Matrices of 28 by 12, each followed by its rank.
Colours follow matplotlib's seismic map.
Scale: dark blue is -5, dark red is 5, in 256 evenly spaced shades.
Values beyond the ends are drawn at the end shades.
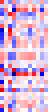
two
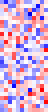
full rank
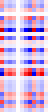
one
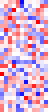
full rank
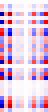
one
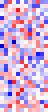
full rank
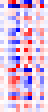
two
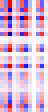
one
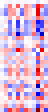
two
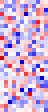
full rank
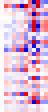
two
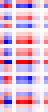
one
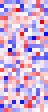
full rank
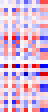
two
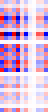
one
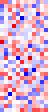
full rank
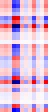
one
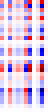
one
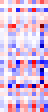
two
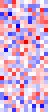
full rank
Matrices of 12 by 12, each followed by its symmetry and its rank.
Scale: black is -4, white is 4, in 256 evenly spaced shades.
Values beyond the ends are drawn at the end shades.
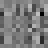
neither, rank two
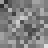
symmetric, full rank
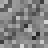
symmetric, full rank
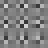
symmetric, rank one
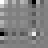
symmetric, rank one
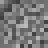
symmetric, full rank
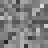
antisymmetric, full rank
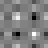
symmetric, rank one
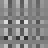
neither, rank one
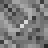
symmetric, full rank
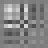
symmetric, rank one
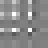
symmetric, rank one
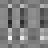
neither, rank one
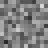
antisymmetric, full rank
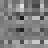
neither, rank two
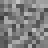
antisymmetric, full rank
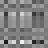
neither, rank one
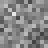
symmetric, full rank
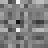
neither, rank two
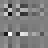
neither, rank one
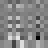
neither, rank two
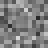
antisymmetric, full rank
